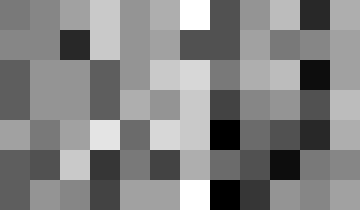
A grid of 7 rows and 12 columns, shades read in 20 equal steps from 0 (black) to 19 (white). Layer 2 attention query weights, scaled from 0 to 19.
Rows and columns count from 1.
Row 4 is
7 11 11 7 13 11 15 5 10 11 6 14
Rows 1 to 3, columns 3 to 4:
12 15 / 3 15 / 11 7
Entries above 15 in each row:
1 0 1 0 2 0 1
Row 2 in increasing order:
3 6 6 9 10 10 10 11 12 12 12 15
